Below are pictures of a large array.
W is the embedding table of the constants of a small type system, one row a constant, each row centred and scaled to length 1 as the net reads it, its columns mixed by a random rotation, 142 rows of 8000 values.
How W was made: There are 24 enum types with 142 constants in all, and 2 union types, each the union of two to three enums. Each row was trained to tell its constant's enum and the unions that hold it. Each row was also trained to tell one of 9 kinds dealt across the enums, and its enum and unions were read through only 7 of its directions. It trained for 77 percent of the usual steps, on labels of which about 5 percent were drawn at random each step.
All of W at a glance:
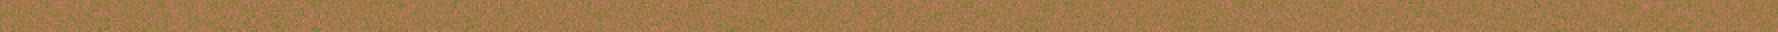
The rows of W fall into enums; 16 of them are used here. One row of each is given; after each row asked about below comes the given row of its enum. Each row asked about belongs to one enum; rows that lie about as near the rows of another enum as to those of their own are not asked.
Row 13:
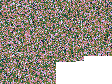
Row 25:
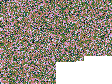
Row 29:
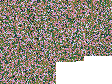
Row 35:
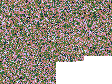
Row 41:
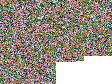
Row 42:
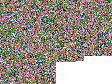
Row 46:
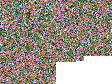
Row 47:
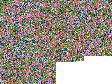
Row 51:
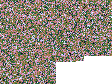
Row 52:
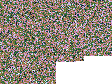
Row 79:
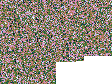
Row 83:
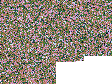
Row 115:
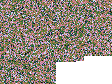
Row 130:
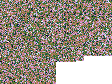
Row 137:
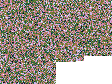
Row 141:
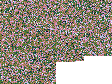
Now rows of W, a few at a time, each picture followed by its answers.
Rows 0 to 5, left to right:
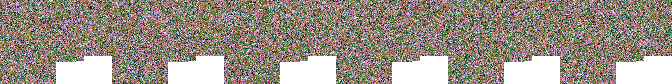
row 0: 13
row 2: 115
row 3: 35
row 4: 35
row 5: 13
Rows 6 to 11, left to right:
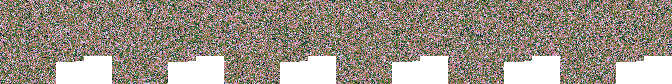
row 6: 141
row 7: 83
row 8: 51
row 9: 51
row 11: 79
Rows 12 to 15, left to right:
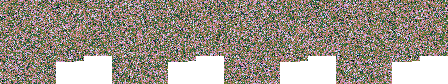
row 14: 13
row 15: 13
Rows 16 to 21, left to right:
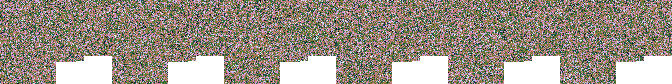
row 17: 51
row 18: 83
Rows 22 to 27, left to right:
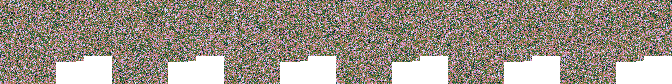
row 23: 130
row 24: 47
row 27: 47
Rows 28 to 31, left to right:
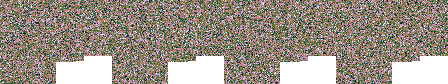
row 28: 130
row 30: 51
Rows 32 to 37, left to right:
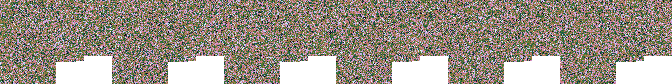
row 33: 130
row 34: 83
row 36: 115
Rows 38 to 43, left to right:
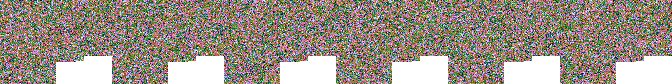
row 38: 51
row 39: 35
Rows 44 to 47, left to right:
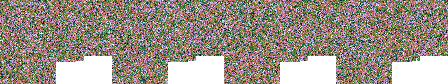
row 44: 29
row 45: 46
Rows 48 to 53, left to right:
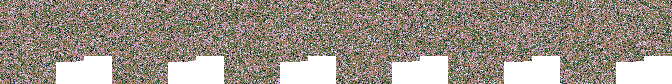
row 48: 47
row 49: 47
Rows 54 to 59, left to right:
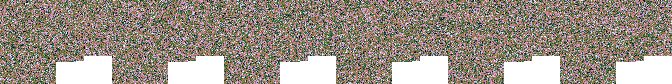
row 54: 141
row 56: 13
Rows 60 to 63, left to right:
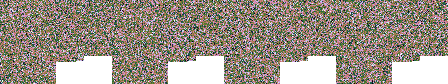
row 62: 46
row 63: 29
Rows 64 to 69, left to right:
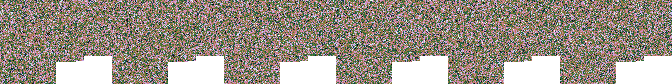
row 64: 115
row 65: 79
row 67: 46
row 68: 46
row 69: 83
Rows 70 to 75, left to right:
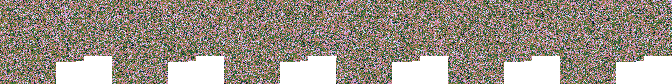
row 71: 46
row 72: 137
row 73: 130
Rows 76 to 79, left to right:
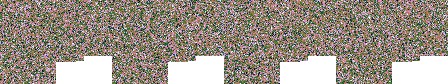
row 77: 141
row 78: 115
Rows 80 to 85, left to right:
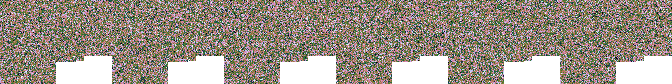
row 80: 115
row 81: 46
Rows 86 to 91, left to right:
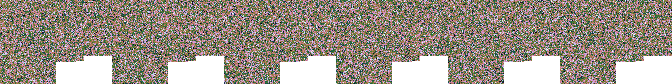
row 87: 141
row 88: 35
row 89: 13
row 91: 41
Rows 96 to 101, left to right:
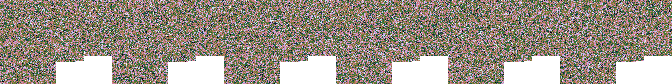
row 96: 41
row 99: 42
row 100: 137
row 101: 35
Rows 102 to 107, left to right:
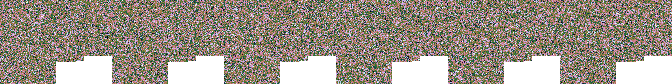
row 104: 83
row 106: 41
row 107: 130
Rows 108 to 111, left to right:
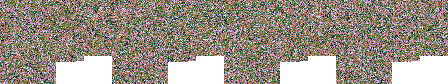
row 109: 47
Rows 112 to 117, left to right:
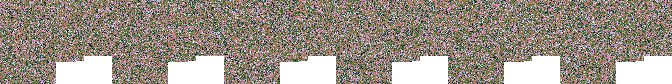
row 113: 141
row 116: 141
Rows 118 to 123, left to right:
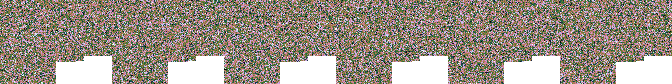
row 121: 52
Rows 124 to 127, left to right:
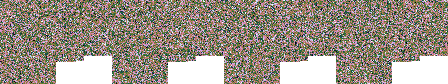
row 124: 130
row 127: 41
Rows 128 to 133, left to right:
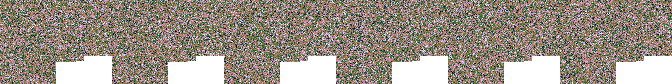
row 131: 35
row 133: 29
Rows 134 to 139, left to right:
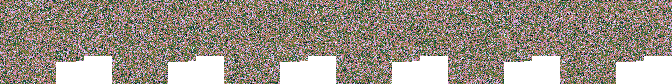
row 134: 47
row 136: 51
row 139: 115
